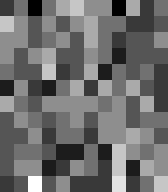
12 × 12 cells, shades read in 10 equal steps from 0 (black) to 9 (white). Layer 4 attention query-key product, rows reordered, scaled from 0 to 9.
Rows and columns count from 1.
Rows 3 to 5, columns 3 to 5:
3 4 5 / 5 6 3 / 3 7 2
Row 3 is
5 5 3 4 5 3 6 4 2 3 3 5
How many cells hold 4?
27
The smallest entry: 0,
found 2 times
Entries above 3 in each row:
8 7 7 5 5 6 9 8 7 7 7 5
